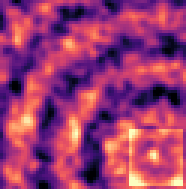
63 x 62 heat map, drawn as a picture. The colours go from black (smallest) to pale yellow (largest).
Histogram: bell-shaped. Ninth with the highest average: bottom right. Rings: centred on the bottom right. Mirror symmetry: none. Odd patch: higher, in the bottom right.
